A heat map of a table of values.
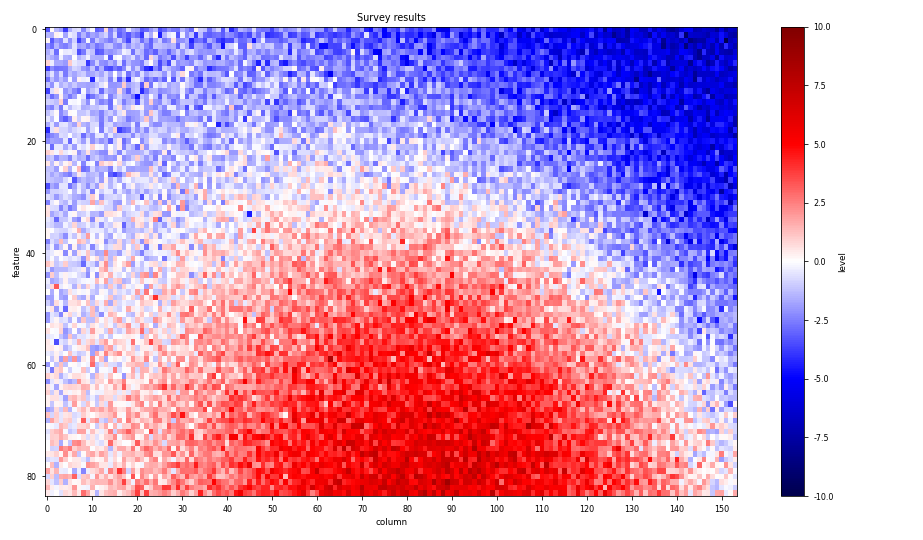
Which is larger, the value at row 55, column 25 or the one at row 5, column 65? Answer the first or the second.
the first
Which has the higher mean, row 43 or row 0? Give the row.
43
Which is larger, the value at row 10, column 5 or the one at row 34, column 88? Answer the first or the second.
the second
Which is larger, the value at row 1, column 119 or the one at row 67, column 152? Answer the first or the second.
the second
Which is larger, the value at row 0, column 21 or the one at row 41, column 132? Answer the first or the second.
the second
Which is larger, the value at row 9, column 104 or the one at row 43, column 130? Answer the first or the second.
the second
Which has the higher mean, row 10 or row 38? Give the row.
38
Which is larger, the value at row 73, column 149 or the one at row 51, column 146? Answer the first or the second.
the first
